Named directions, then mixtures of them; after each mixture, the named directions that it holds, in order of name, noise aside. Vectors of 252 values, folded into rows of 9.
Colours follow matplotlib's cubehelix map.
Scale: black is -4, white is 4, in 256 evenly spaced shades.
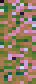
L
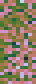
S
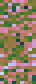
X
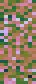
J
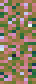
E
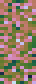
J, X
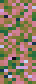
J, L, X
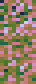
J, L, X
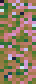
L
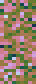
L, X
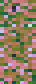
E, X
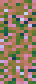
E, J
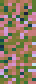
E, J, X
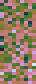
E, S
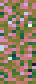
E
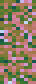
J, S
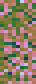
S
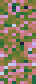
X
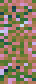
J, X
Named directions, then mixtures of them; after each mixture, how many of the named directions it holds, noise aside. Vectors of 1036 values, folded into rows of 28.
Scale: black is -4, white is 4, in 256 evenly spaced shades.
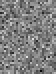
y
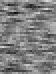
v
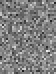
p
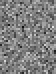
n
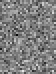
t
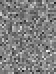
one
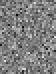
two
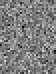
one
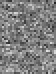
three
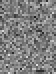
three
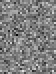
one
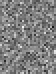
one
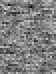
three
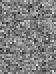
three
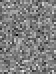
one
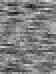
one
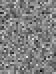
one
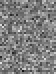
two
